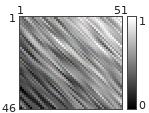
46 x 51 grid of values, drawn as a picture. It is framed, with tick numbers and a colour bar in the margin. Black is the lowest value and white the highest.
Odd rows or columns: none. Ninth with the highest average: top right. Ninth with the lowest average: bottom left. Slope: up to the top right. Grain: diagonal, down to the right. Mirror symmetry: none.
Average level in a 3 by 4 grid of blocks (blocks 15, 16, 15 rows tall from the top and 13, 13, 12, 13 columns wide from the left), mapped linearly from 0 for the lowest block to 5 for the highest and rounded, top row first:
3355 | 1334 | 0123
